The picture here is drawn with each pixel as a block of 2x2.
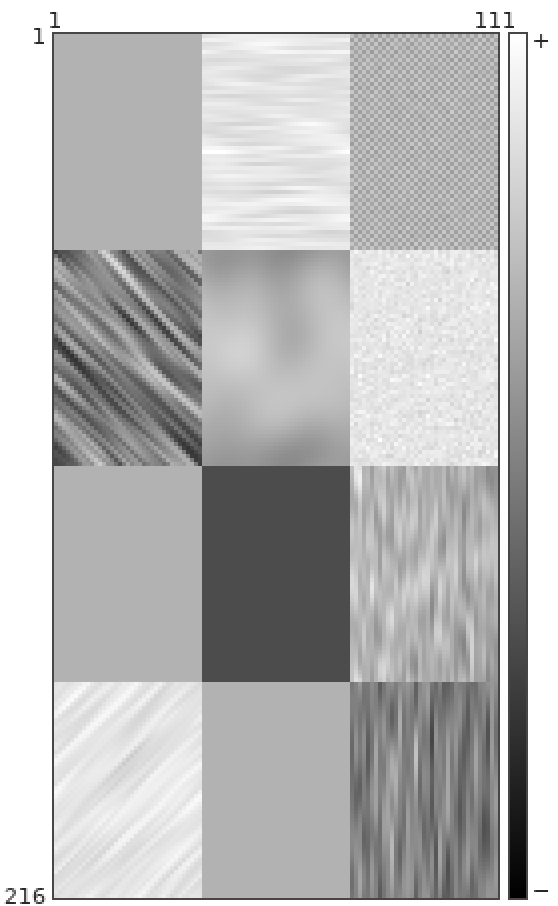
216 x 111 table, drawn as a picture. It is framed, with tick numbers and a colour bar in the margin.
The table splits into 4 rows of 3 panels. Panel 1,1: high, flat. Panel 1,2: very high, streaked across, faint in contrast. Panel 1,3: high, checkered. Panel 2,1: middling, slanting down to the right, strong in contrast. Panel 2,2: high, smooth. Panel 2,3: very high, fine-grained, faint in contrast. Panel 3,1: high, flat. Panel 3,2: low, flat. Panel 3,3: high, streaked downward. Panel 4,1: very high, slanting up to the right, faint in contrast. Panel 4,2: high, flat. Panel 4,3: middling, streaked downward.
